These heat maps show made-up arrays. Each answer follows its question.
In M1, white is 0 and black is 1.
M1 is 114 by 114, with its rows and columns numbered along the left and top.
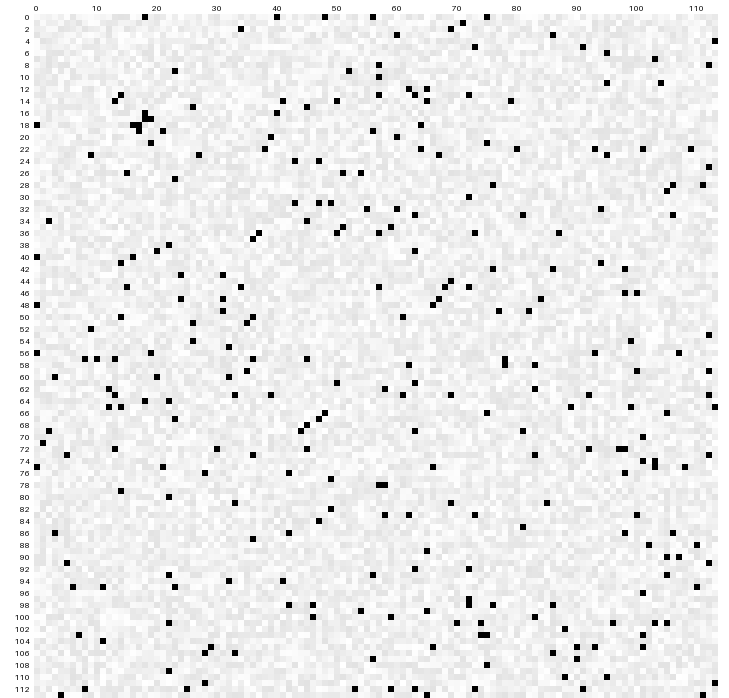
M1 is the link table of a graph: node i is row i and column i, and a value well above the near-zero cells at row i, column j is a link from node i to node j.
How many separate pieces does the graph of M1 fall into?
4
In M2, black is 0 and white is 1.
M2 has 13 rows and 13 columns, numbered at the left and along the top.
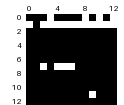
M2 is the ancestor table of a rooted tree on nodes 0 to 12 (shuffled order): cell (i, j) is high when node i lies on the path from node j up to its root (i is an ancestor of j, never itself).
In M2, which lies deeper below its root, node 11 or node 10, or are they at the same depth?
node 10
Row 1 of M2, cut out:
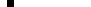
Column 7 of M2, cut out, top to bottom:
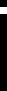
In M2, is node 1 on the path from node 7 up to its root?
yes
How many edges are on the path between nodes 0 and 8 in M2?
1
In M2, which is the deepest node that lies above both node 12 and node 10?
0
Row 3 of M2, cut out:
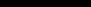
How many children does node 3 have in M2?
0
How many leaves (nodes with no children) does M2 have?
9
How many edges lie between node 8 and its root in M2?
2
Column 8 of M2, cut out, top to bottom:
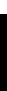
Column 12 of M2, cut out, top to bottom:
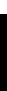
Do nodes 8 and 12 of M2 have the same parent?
yes
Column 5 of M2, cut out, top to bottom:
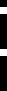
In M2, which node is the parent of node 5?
7
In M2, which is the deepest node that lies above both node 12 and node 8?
0
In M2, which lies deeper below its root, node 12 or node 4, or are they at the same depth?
the same depth
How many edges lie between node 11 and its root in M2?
1
